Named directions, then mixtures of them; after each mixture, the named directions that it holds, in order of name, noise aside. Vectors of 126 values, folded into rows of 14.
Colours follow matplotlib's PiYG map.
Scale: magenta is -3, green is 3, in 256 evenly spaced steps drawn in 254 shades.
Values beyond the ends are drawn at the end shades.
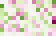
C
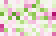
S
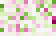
C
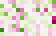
C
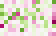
C, S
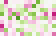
S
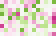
C, S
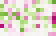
C, S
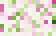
C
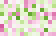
S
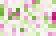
C, S
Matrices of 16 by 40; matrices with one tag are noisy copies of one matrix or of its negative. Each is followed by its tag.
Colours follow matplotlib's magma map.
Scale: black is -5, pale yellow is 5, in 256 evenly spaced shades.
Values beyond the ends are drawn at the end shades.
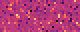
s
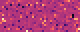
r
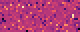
r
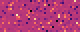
s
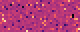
r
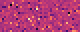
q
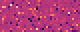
q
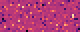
r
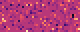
r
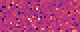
q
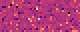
q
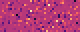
s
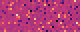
s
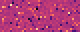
q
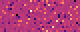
s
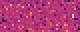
r
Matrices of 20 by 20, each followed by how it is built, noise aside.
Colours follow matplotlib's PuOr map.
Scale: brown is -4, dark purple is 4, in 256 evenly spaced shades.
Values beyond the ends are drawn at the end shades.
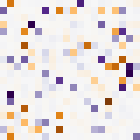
sparse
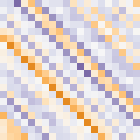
Toeplitz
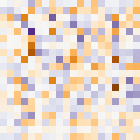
low rank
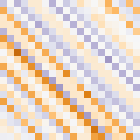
Toeplitz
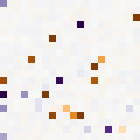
sparse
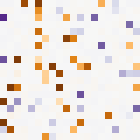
sparse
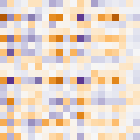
low rank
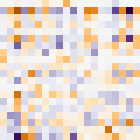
low rank
